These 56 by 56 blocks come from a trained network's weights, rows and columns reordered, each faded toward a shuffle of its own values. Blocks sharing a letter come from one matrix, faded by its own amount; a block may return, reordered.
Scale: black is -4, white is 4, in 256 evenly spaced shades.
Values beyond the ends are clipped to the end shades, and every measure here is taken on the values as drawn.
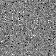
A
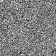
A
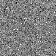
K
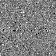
K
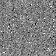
A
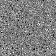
K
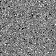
K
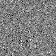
A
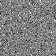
A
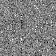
A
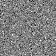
A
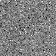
A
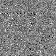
K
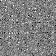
K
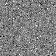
K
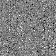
A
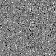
A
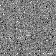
K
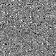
K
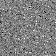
K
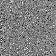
A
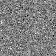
A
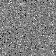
A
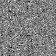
K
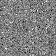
K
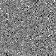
A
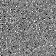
K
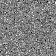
K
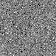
K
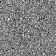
K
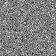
A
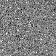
A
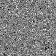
A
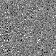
A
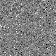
A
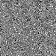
A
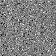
K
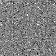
K
